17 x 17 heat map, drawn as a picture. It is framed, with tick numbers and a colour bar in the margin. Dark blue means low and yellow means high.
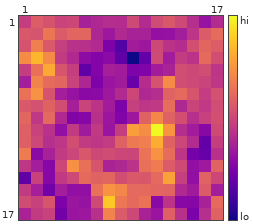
Ninth with the lowest average: top middle. Odd rows or columns: none. Slope: none. Histogram: bell-shaped.
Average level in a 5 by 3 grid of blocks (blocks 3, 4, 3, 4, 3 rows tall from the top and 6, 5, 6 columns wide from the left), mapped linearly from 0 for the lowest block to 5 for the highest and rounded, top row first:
413
403
324
343
152
